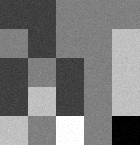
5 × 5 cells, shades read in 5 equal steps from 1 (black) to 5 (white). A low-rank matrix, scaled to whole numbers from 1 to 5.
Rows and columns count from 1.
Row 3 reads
2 3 2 3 4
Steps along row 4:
up down up up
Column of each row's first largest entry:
3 5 5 2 3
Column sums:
13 14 15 15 16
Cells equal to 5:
1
